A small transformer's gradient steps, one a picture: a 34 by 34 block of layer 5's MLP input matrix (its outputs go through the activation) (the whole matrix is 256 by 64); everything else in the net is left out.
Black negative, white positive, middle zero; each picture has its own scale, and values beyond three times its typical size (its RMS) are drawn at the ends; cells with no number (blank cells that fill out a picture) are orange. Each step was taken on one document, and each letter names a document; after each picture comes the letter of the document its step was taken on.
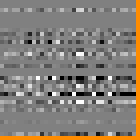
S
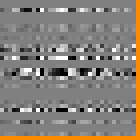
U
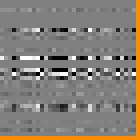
U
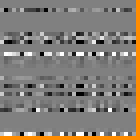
S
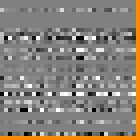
S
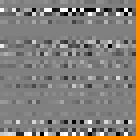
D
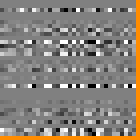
D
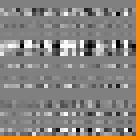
D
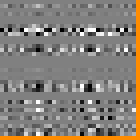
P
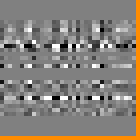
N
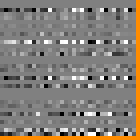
D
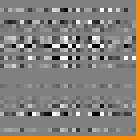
N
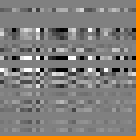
U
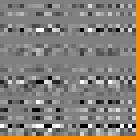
P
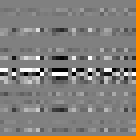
U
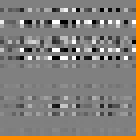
N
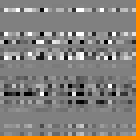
S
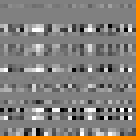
P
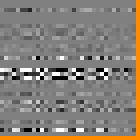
U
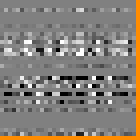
S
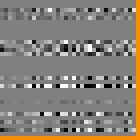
D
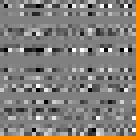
P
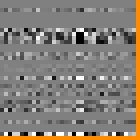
S
